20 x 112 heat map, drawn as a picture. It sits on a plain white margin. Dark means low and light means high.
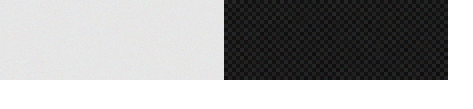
It is made of 1 by 2 panels. Panel 1,1: very high, flat. Panel 1,2: very low, checkered, faint in contrast.
